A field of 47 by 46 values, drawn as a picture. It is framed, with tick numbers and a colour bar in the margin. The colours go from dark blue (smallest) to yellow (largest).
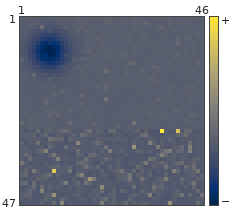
Seam: horizontal, 60% of the way down, the top part calmer. Dips: one, in the top left. Ninth with the lowest average: top left. Histogram: heavy tails on both sides. Mirror symmetry: none.
